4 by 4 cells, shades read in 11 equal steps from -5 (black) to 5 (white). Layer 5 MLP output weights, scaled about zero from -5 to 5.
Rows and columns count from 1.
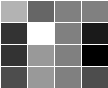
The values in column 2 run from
-1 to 5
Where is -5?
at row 3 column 4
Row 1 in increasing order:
-1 0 0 2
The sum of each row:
1 -2 -7 -3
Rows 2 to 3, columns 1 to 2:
-3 5 / -3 1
